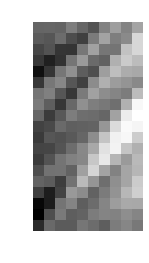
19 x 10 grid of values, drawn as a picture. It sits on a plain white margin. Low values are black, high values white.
No lone cell stands out from its neighbours. The middle right is the ninth with the highest average. Streaks slant up to the right. The field climbs toward the right.
